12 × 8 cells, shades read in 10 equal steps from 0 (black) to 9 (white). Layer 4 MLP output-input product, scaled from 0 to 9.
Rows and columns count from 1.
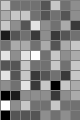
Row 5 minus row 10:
4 5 1 -1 1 1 1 1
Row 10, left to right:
0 1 5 5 5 2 5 6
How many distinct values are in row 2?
5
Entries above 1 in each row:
8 8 8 7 8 8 8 8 7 6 8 7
